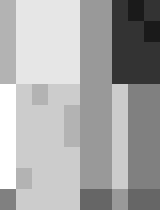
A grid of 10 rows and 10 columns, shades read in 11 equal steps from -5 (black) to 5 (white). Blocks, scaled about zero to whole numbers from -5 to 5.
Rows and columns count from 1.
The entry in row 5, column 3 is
2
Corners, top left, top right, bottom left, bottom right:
2 -3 0 -1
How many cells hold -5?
0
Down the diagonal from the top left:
2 4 4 4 3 1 1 3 0 -1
